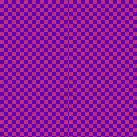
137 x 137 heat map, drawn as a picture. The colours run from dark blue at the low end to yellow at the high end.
The histogram has two humps. A checkerboard runs through the table. No single row or column stands out from its neighbours. The left and right halves mirror each other. Overall the values sit about 30% of the way up the scale.
